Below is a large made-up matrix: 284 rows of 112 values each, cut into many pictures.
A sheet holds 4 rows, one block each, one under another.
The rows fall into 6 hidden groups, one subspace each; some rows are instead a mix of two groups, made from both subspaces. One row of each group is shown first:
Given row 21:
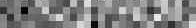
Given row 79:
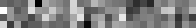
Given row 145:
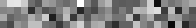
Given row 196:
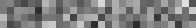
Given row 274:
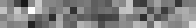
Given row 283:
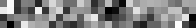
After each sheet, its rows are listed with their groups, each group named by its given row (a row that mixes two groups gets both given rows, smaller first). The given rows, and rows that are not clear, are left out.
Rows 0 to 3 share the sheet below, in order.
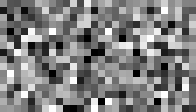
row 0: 21
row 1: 79
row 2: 21 and 283
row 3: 21
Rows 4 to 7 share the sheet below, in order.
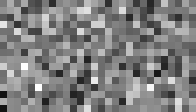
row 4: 79
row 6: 21
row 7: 79
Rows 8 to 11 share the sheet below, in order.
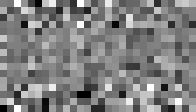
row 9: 79
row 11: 79
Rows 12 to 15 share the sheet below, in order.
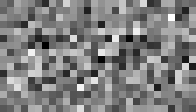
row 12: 196
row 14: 196
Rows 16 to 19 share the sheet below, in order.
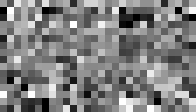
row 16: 274
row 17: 274
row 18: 283
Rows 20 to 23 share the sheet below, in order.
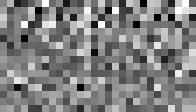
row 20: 196
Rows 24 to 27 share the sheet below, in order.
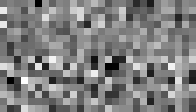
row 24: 79
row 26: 283
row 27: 283
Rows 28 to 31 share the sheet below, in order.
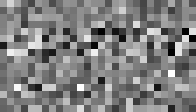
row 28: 79 and 283
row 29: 196
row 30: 196
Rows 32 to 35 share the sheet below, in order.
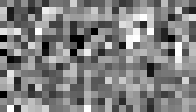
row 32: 274
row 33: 79
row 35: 79 and 283
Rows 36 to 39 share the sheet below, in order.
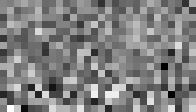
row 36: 196
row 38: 21
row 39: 283
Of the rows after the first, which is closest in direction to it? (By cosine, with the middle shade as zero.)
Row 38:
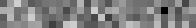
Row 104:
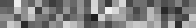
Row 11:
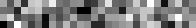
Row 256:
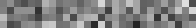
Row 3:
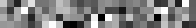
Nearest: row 104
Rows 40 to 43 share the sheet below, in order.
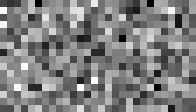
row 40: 79
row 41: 79
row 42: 21
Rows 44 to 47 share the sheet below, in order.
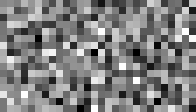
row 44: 196
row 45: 196
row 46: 79
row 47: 21
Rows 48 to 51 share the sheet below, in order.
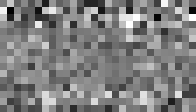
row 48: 274
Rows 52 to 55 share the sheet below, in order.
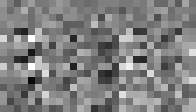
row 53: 274
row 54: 274
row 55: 21 and 274
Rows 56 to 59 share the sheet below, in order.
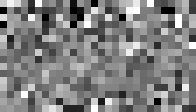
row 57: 274
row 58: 79
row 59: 21
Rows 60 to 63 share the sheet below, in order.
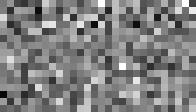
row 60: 196
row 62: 79
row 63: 21 and 79
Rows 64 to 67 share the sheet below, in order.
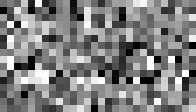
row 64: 79
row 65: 274
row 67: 21
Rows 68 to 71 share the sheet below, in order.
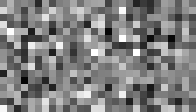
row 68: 79
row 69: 79
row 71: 79
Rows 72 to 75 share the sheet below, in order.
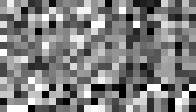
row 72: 79
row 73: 79
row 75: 196
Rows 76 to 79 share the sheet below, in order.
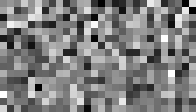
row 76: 196
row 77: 21
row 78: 196
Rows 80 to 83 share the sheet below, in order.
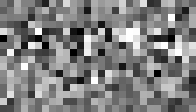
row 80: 196
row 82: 21
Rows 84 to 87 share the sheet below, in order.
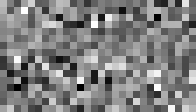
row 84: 21
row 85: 196
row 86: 21 and 283
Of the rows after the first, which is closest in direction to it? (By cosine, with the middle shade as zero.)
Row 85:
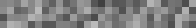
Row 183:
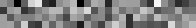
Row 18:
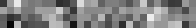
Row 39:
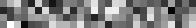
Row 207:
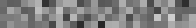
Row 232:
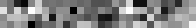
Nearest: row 207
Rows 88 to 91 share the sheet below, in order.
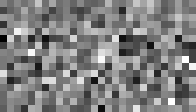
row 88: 79
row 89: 274
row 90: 196
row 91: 196
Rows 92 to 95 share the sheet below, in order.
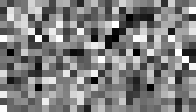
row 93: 283
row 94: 196
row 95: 79
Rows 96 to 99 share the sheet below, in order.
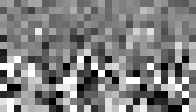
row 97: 79
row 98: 21
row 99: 283
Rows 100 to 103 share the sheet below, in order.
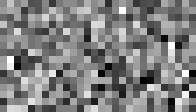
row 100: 79
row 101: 21 and 196
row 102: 283
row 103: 196
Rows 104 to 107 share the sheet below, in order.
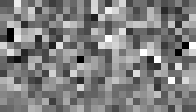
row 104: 21 and 283
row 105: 283
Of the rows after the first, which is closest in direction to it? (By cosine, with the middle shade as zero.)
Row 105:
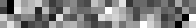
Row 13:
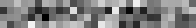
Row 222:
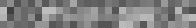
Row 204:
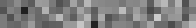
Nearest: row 204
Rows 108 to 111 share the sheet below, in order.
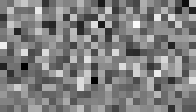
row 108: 196
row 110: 21
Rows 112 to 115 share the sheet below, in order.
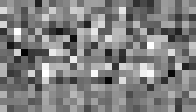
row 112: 79
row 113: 283
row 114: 274
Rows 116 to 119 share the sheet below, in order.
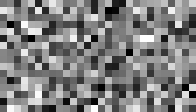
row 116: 283
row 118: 283
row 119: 196
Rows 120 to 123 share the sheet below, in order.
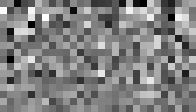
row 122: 283
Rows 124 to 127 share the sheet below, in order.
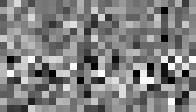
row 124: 21
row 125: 21
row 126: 283
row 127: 196
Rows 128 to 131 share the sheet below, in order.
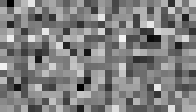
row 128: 283
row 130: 79
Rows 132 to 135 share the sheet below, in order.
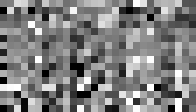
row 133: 79
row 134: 79
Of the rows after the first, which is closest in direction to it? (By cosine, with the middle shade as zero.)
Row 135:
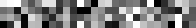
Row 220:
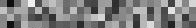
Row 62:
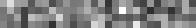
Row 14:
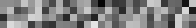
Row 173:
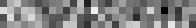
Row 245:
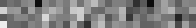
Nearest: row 62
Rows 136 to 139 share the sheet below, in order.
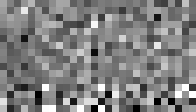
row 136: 21
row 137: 21
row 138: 21
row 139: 196
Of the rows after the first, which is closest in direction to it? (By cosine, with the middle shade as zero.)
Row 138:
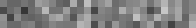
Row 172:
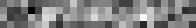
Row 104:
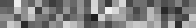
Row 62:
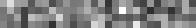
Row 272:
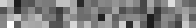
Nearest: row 172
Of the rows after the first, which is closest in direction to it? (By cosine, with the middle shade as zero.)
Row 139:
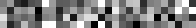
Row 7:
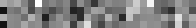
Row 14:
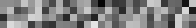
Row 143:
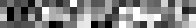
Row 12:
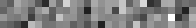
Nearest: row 143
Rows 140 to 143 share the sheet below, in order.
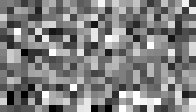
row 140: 196
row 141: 283
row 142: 283
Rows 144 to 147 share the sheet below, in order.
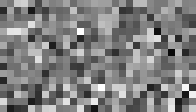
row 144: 274
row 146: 79
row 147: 196
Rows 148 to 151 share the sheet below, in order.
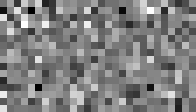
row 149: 283
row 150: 79
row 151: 79
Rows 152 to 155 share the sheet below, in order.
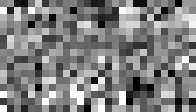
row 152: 274
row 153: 274
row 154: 196
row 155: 79
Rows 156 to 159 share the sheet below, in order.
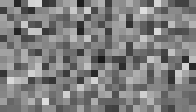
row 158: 196
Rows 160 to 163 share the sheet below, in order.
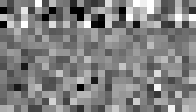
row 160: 79
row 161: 283
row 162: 21
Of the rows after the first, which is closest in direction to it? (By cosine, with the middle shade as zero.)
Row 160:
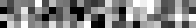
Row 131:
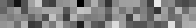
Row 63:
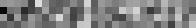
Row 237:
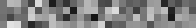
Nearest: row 63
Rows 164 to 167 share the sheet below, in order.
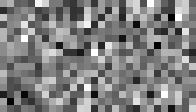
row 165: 21
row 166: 196
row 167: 21
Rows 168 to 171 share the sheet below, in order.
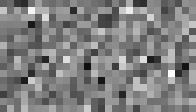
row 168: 274
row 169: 196
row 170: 196
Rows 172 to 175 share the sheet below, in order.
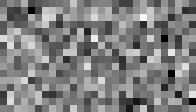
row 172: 274
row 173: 21
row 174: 196
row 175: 274
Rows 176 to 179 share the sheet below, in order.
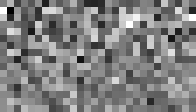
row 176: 274
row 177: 283
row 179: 283
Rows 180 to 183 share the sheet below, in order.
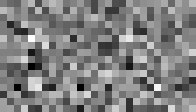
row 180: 283
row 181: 274
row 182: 274
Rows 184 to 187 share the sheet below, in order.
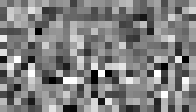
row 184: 274
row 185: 79
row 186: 21
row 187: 21
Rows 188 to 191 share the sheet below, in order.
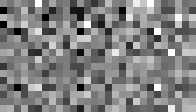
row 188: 79
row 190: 79
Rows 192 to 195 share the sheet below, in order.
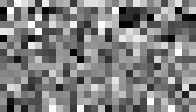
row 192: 274
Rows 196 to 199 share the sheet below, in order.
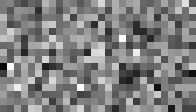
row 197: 79
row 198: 274
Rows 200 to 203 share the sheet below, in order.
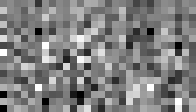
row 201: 79
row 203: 79
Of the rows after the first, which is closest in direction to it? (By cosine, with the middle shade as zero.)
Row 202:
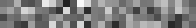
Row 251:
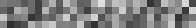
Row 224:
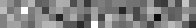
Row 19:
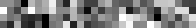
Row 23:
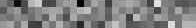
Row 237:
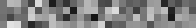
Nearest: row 19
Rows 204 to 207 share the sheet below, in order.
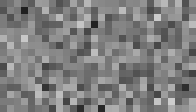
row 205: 21
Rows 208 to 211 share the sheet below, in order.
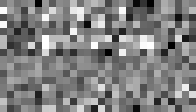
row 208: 79
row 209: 274
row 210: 196
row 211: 196
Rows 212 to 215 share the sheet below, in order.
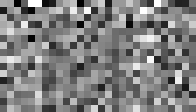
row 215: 196
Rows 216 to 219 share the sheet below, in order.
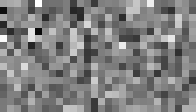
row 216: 79
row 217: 79
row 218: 21
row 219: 21 and 283
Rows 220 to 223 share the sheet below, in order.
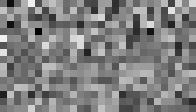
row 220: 283
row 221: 79
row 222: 274
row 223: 274
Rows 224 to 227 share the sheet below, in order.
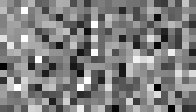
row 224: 21
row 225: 21
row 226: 79
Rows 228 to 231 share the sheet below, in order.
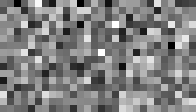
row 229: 196
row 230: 79
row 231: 274
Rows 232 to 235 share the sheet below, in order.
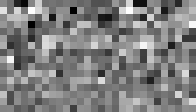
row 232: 274
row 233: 274
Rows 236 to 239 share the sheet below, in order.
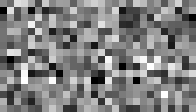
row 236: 274
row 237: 196 and 283
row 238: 79
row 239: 21
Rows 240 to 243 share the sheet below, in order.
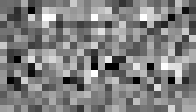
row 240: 274
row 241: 196
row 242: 21 and 283
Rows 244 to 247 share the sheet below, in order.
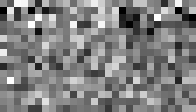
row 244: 274
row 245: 79
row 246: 283
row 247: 274
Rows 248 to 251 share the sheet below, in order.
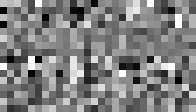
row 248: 79
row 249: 79
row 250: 79
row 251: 196
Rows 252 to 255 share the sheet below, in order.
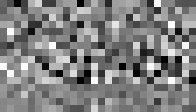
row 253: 283
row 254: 21
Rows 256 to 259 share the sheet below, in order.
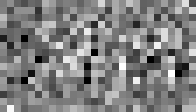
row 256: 196
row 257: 21
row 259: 283
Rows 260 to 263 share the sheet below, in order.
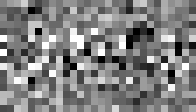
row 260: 274
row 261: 79
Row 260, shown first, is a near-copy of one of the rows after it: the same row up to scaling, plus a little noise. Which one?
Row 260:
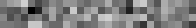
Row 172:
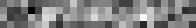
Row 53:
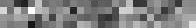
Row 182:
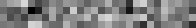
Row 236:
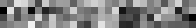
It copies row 182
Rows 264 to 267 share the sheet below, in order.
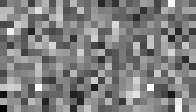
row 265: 283
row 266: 196
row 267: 79
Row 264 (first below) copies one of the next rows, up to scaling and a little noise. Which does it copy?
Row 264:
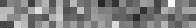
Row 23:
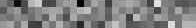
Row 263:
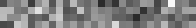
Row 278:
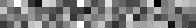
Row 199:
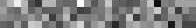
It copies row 263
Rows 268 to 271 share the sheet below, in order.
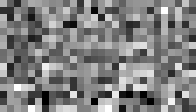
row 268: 21
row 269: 274
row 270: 274
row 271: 274
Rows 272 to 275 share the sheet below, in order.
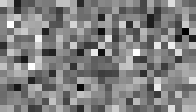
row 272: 283
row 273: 196
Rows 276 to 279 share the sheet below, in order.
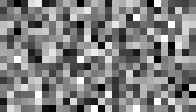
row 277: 21 and 196
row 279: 196
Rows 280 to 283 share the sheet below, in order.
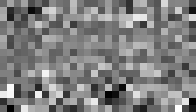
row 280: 274
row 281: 274
